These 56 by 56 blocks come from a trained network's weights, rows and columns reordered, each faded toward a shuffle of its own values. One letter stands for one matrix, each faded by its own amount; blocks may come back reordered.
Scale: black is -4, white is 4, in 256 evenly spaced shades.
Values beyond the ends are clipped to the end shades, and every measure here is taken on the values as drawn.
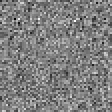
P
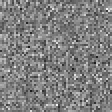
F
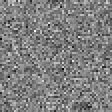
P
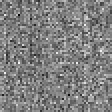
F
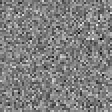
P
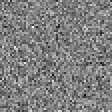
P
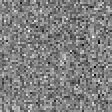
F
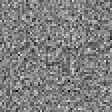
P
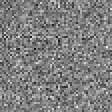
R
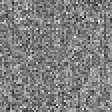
F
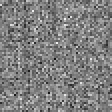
F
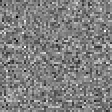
R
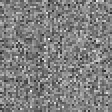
F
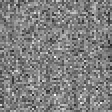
F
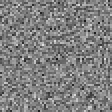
P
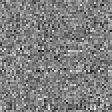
R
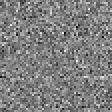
R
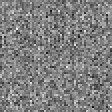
F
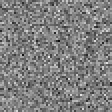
P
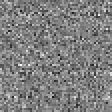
R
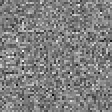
R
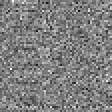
R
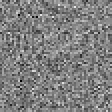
P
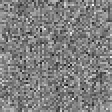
F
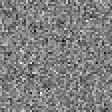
P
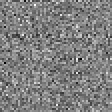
R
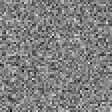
P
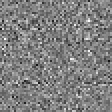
R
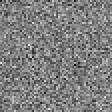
P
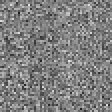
F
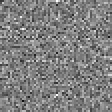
R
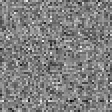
R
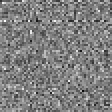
R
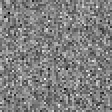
F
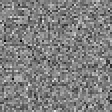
P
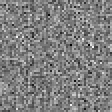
F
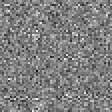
R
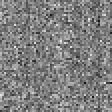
F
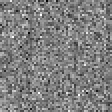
F
